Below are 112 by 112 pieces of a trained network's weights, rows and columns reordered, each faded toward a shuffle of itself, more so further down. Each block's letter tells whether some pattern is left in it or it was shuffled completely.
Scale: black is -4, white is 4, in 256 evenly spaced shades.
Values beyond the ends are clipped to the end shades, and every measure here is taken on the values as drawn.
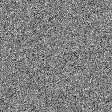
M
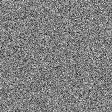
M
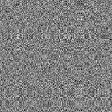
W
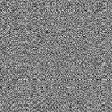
W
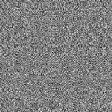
W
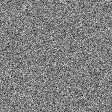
M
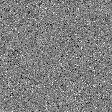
M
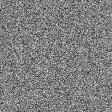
M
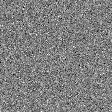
M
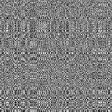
W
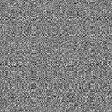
W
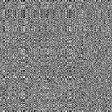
W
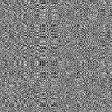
W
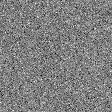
M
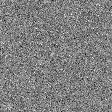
M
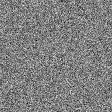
M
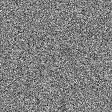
M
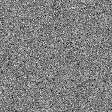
M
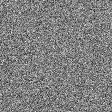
M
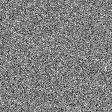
M
